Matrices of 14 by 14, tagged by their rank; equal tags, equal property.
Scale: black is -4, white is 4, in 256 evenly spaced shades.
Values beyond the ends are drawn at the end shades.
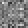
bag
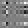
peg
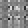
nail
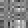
nail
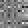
nail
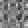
bag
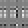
peg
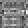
bag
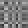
peg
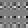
peg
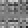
nail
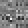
bag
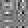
nail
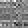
bag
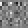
nail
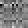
nail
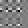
peg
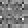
bag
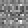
bag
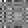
nail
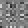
nail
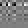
peg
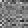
bag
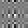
peg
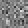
bag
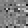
bag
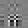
peg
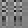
peg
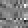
nail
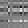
peg
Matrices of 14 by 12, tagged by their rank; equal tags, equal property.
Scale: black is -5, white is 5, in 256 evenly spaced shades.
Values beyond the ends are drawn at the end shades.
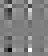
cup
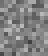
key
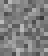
key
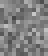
key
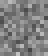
key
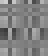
cup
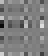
cup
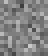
key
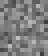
key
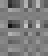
cup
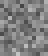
key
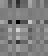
cup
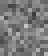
key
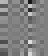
cup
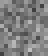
key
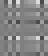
cup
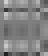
cup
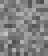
key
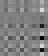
cup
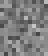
key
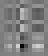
cup
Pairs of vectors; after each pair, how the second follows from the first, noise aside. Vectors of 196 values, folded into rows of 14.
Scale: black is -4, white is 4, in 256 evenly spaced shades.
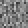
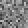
shuffled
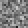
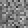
sign-scrambled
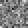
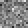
sign-scrambled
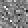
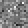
shuffled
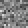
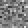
shuffled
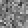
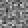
sign-scrambled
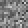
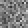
sign-scrambled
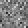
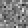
shuffled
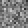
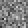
reversed
